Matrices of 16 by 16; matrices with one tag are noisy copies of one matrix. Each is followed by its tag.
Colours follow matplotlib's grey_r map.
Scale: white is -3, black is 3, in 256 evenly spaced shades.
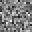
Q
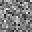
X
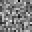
Q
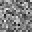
X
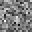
X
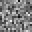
Q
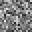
X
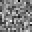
Q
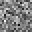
X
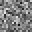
X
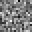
Q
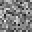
X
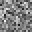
X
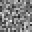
Q
